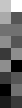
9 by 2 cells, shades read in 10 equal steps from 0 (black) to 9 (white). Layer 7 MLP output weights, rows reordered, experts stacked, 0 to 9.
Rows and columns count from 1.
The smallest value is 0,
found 2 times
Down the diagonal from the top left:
7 3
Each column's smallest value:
0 0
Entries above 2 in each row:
2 2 2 2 1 1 1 1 0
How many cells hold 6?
1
